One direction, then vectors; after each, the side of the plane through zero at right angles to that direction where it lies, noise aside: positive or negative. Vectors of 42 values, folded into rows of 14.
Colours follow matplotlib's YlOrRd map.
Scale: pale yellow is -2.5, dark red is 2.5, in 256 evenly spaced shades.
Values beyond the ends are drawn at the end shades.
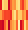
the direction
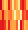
positive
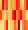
negative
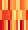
positive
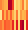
positive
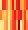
negative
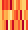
negative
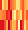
positive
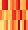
negative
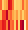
positive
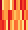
positive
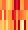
negative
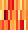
positive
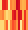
negative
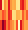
positive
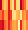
positive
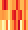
negative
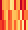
positive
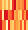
positive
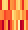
positive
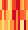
negative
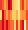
positive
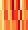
negative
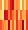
positive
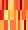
negative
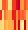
negative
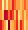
positive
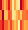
positive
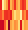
positive
